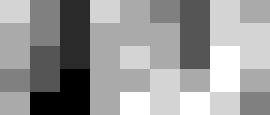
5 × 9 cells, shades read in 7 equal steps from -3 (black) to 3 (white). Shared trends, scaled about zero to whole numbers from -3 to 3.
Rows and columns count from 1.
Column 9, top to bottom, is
1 2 2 1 0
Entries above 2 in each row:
0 0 1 1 2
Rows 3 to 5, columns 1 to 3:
1 -1 -2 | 0 -1 -3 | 1 -3 -3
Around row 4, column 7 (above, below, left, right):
-1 3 2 3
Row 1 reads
2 0 -2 2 1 0 -1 2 1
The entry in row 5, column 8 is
2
